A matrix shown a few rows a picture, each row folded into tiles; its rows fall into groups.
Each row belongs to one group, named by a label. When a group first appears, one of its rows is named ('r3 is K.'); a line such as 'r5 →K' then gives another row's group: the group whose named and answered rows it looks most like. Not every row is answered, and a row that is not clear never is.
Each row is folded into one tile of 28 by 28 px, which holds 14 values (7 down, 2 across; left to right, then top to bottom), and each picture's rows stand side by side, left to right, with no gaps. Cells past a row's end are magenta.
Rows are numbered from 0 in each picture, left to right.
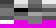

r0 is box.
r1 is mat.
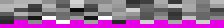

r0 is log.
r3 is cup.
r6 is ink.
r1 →cup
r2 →box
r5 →box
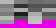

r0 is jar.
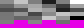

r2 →mat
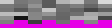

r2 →cup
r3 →mat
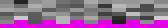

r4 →log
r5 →cup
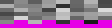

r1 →box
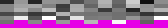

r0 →ink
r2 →cup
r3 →box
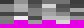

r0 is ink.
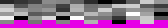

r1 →ink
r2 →cup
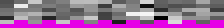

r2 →box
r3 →jar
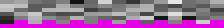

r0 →log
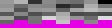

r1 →ink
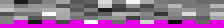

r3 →box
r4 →mat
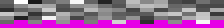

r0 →mat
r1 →ink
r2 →mat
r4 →box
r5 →log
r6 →cup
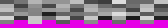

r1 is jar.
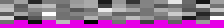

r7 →ink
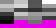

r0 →log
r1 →mat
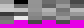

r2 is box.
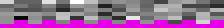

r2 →mat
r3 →jar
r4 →cup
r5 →cup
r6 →jar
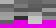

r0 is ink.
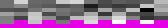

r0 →mat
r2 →cup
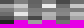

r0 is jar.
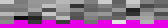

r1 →log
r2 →jar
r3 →mat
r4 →box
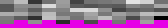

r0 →mat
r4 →mat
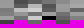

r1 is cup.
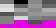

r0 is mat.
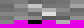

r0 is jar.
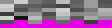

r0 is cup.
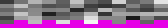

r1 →jar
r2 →box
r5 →mat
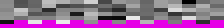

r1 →box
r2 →jar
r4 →cup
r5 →box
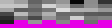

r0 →log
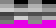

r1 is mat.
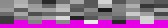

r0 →log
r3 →box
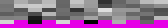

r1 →log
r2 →box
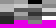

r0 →log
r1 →ink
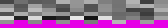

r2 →cup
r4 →box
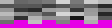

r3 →jar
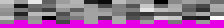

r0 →jar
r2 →log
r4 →jar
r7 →cup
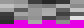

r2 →ink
